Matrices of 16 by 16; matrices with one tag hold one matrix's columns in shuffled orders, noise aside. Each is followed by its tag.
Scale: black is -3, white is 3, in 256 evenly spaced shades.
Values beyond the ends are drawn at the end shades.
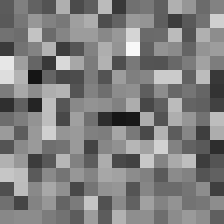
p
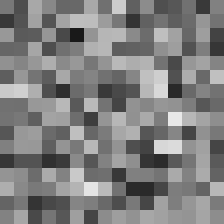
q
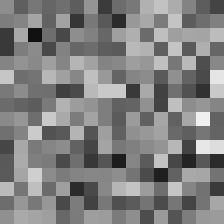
q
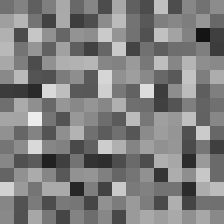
q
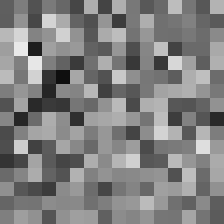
p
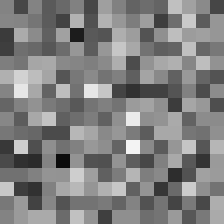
q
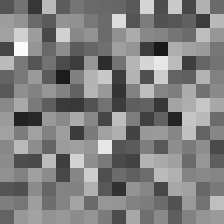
p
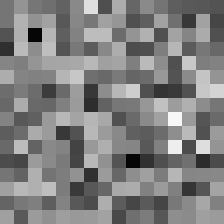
q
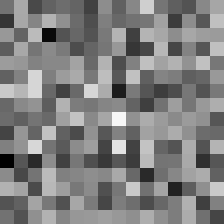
q
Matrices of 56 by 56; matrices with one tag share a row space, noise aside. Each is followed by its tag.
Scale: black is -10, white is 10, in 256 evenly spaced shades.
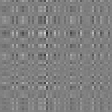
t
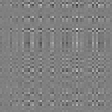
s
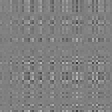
s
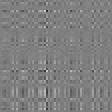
t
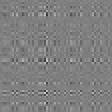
t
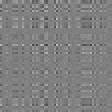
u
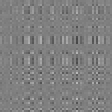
s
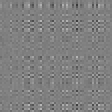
s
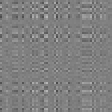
u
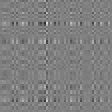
t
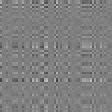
u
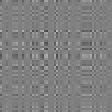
u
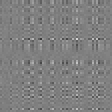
s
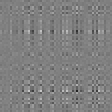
s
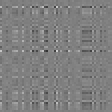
u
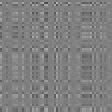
u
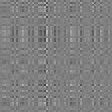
t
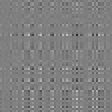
s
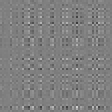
s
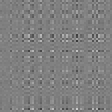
s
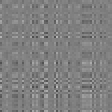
u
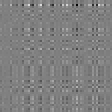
s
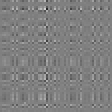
t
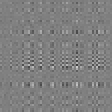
s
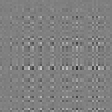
s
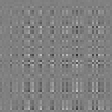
s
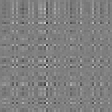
t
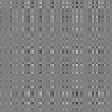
s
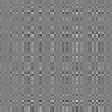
s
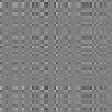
u
